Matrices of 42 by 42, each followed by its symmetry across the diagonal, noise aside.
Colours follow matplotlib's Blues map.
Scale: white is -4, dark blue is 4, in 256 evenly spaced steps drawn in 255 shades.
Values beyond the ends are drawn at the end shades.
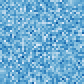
symmetric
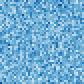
neither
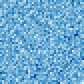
symmetric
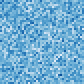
symmetric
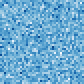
neither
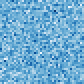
neither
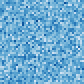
neither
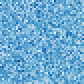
neither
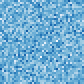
symmetric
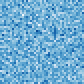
neither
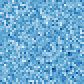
symmetric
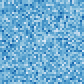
neither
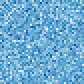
symmetric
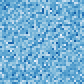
symmetric
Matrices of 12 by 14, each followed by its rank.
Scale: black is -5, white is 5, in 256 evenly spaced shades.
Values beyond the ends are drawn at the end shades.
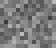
full rank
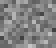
full rank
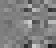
two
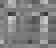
two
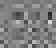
two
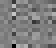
two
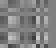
one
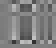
one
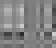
one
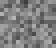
full rank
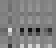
one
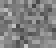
full rank
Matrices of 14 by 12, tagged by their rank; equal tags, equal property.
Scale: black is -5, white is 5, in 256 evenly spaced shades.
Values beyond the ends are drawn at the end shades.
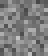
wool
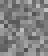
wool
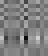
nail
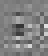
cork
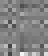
cork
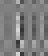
nail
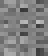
cork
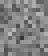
wool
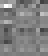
cork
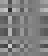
nail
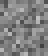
wool
